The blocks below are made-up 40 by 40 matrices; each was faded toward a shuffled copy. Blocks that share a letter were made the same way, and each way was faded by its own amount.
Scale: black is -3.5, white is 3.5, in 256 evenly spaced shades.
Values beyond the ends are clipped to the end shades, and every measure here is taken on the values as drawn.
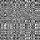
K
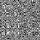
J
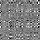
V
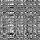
K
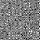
J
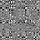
V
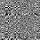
K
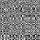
K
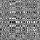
K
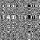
K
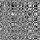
K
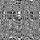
V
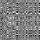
K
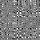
V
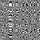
V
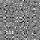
V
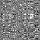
J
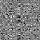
J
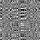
K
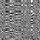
K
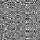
V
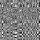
K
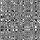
V
